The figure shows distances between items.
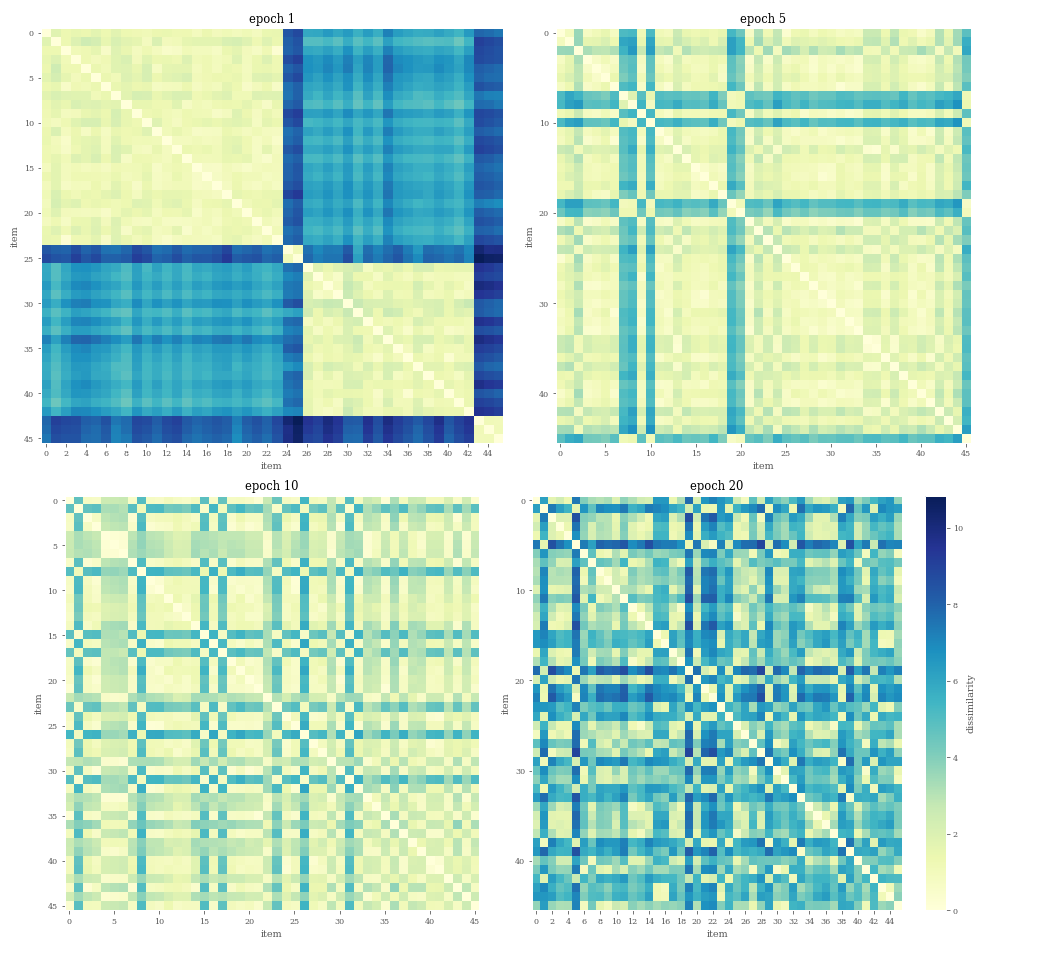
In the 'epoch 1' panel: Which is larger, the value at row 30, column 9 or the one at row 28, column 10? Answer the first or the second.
the first
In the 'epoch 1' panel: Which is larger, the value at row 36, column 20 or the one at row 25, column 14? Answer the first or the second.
the second
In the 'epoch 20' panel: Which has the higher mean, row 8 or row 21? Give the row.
21
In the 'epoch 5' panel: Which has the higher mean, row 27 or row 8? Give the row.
8
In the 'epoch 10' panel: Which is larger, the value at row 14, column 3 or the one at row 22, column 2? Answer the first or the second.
the second
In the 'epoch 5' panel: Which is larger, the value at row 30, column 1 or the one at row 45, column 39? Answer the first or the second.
the second
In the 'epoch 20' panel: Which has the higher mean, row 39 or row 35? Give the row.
39
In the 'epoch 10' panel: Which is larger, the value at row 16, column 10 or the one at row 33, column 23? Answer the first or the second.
the second
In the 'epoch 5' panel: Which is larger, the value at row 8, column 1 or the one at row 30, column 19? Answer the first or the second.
the first
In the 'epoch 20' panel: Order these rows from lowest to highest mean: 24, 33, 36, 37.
37, 36, 24, 33
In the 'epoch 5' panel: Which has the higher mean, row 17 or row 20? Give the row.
20
